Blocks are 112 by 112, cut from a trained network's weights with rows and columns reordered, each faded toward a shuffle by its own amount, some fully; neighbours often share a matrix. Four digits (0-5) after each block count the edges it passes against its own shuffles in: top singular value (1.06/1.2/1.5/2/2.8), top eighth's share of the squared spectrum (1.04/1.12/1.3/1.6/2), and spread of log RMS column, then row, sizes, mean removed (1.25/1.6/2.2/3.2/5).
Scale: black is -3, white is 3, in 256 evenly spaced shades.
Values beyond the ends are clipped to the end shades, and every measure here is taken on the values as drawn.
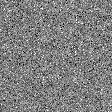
0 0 0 0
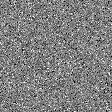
1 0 0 0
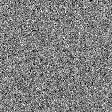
1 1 0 0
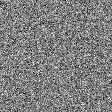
0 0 0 0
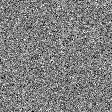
0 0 0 0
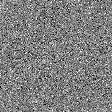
2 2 0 1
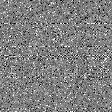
4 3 0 3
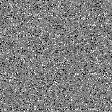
3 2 0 2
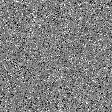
1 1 0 0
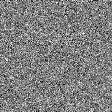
3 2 1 1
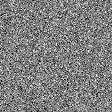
2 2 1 1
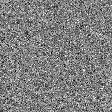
1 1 0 0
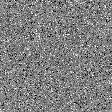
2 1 0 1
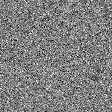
2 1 0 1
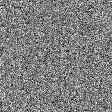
1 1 0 0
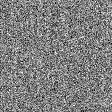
2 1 0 0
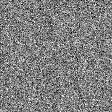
1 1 0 0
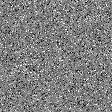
1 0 0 0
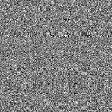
4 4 2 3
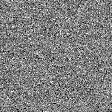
2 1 0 1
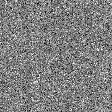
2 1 0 1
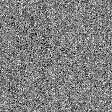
2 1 0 0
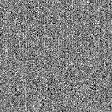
3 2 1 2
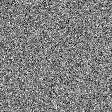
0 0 0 0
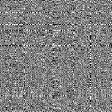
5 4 2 3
